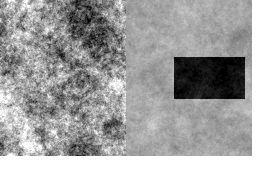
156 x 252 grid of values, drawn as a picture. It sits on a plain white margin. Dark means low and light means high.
Odd patch: lower, in the middle right. Ninth with the lowest average: middle right. Seam: vertical, 50% of the way across, the right part calmer.
